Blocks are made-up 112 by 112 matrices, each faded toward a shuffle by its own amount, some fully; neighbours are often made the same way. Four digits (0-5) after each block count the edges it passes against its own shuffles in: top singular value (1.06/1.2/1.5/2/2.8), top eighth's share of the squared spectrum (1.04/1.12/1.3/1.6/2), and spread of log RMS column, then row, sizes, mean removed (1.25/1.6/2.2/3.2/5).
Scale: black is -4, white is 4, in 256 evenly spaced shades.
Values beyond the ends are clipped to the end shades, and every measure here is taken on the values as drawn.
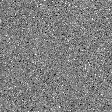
0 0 0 0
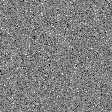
0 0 0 0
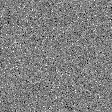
0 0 0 0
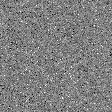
0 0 0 0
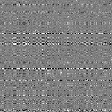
5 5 3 4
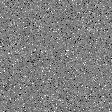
0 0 0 0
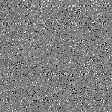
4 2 0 2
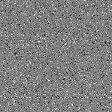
3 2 0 1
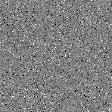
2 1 1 1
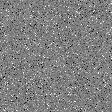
0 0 0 0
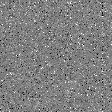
2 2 1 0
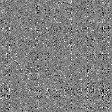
3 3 3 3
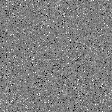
2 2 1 1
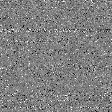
1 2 0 2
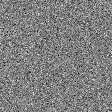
0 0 0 0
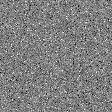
0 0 0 0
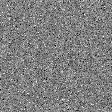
0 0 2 0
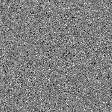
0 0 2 0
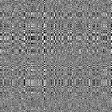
5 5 4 4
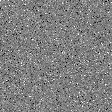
1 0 0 0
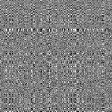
5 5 4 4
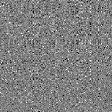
4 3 2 2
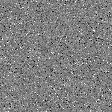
2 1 0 0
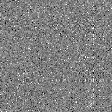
4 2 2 1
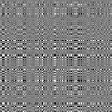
5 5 4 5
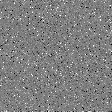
2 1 0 0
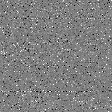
3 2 0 1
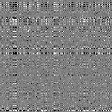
5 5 3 4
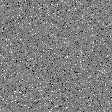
1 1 0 0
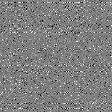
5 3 1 3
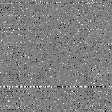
4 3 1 2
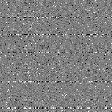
5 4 2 3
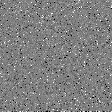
3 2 0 1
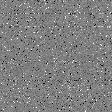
3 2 0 1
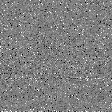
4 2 0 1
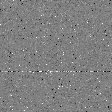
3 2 0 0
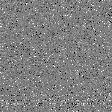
3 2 0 1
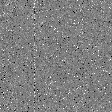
2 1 1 0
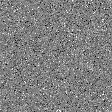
1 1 0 0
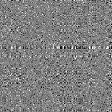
5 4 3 3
